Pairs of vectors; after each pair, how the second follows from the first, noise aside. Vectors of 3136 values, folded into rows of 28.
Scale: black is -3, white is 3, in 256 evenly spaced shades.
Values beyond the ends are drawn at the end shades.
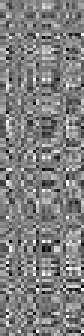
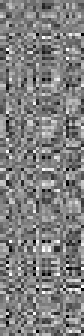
negated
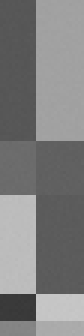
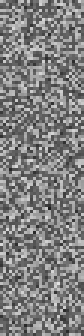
shuffled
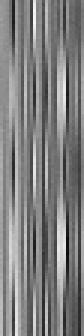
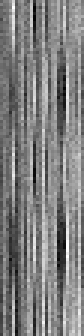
negated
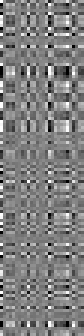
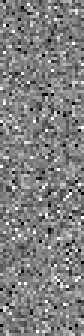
shuffled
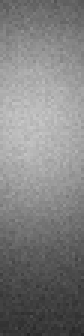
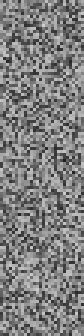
shuffled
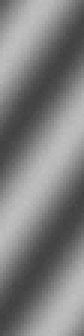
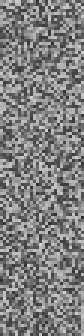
shuffled
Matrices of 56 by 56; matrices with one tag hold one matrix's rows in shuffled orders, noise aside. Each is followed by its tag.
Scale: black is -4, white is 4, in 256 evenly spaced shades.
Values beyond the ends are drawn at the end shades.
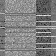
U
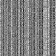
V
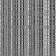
V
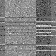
U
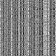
V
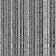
V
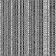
V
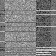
U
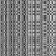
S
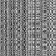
S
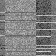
U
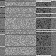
U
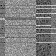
U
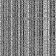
V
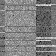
U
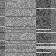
U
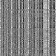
V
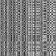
S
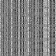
V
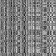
S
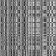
S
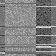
U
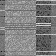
U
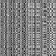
S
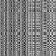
S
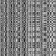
S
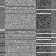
U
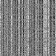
V
